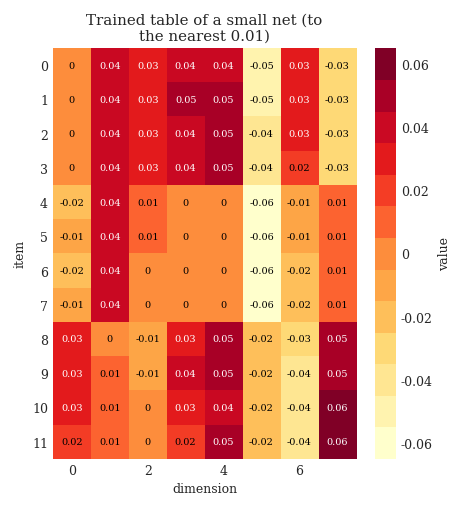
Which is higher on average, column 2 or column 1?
column 1
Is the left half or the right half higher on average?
left
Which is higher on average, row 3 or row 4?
row 3
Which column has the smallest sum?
5
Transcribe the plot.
Title: Trained table of a small net (to the nearest 0.01)
x-axis: dimension, ticks 0 2 4 6
y-axis: item, ticks 0 1 2 3 4 5 6 7 8 9 10 11 (0 at the top)
Colour bar: value, ticks -0.06 -0.04 -0.02 0 0.02 0.04 0.06
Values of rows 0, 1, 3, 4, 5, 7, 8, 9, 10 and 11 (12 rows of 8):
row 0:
0 0.04 0.03 0.04 0.04 -0.05 0.03 -0.03
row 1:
0 0.04 0.03 0.05 0.05 -0.05 0.03 -0.03
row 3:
0 0.04 0.03 0.04 0.05 -0.04 0.02 -0.03
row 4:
-0.02 0.04 0.01 0 0 -0.06 -0.01 0.01
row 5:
-0.01 0.04 0.01 0 0 -0.06 -0.01 0.01
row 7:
-0.01 0.04 0 0 0 -0.06 -0.02 0.01
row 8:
0.03 0 -0.01 0.03 0.05 -0.02 -0.03 0.05
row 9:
0.03 0.01 -0.01 0.04 0.05 -0.02 -0.04 0.05
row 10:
0.03 0.01 0 0.03 0.04 -0.02 -0.04 0.06
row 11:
0.02 0.01 0 0.02 0.05 -0.02 -0.04 0.06
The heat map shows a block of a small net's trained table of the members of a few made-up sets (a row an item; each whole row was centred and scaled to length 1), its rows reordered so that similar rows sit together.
